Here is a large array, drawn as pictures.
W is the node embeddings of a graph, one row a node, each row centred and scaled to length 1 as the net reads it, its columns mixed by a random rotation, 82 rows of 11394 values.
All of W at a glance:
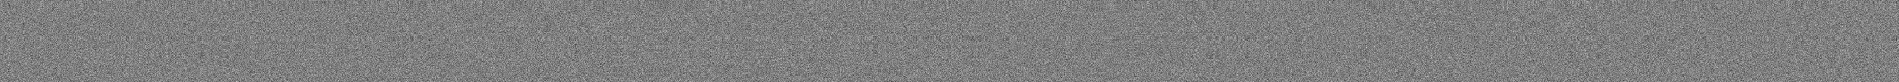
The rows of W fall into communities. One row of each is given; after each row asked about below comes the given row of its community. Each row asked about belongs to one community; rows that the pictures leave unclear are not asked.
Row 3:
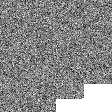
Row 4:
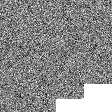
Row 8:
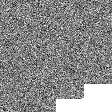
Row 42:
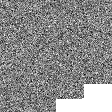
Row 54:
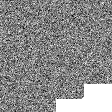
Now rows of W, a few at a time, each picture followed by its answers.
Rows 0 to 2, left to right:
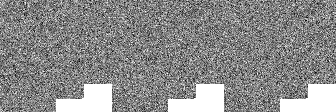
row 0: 8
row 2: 3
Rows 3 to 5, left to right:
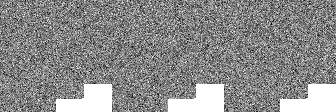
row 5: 3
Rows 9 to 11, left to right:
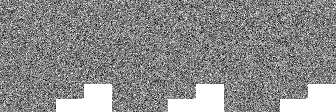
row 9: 3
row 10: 4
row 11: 8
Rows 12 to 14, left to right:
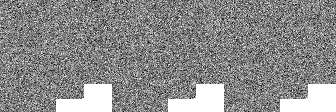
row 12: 3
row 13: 42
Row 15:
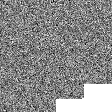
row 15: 4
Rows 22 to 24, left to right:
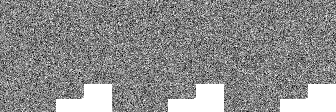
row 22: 54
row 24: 54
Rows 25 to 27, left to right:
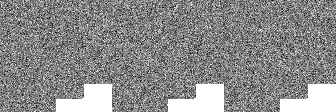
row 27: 54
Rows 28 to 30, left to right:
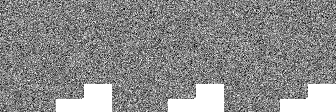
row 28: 4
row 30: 3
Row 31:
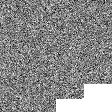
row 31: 54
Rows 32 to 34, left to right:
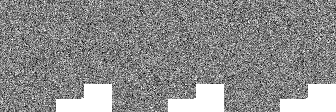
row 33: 4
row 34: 8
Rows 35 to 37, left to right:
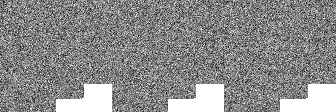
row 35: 4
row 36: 3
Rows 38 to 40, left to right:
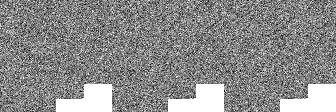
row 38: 3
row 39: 3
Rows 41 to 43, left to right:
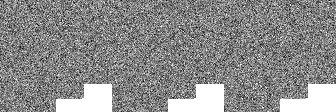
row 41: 4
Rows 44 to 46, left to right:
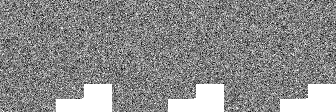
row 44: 8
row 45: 3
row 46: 54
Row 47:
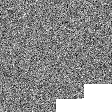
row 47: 3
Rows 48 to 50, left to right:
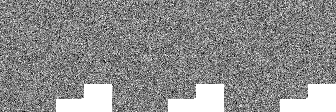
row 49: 4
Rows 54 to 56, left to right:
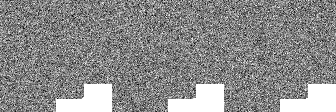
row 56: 3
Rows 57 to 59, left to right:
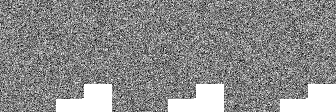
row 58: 4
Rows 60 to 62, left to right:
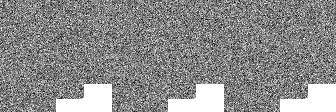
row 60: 42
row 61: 54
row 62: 54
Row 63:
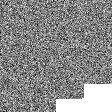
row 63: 4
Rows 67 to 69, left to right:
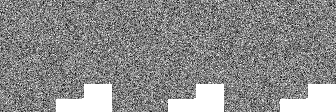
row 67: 4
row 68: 42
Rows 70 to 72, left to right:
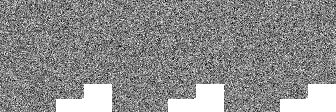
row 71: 4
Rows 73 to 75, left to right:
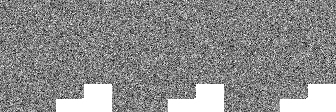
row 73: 42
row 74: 4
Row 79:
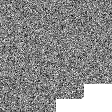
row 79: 54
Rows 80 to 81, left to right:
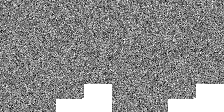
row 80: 3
